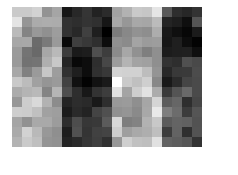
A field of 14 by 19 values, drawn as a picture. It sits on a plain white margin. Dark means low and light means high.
Grain: streaks running down. Stripes: upright, repeating 2 times. Ninth with the lowest average: top right.
